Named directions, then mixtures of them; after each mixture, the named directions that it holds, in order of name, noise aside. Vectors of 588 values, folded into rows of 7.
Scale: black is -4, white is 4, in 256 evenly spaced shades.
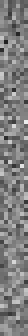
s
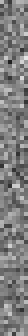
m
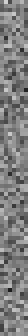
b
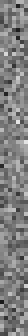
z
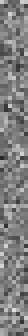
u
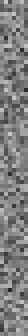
b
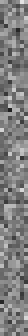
u, z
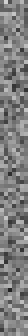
b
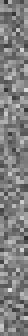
b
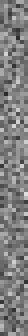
s, z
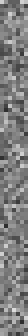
u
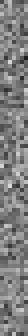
m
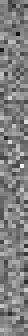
s, u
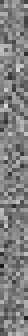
b, u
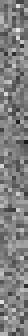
z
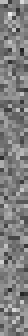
b, u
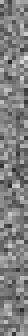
m
